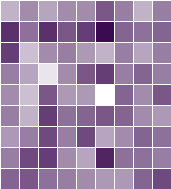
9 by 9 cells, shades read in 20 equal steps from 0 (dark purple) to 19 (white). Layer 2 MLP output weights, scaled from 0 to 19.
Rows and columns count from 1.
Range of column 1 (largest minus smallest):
10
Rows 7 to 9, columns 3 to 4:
5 9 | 4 10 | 8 9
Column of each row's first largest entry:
1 2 2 3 6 2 6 5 6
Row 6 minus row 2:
6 5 1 2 3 6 0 2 4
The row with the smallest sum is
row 2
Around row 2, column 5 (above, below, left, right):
10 11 6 0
